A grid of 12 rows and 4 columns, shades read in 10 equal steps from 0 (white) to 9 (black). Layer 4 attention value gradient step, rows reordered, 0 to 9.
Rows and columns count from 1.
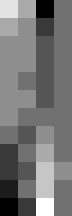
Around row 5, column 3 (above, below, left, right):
6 6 5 5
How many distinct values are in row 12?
4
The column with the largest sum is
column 1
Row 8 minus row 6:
1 2 -2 0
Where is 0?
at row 12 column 3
